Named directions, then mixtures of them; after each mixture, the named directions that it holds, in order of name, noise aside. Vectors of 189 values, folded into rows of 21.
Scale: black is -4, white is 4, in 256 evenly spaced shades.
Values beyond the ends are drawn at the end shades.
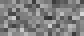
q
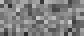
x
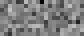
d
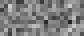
d, x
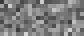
x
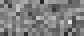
x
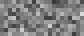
q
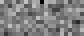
d, x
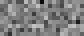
d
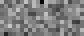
d, x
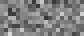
d, q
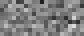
d, q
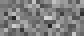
q
